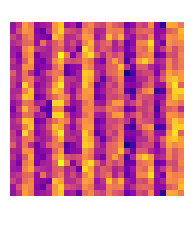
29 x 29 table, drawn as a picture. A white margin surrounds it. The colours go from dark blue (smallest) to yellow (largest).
Mirror symmetry: top to bottom. Stripes: upright, repeating 6 times. Grain: streaks running down. Slope: none.
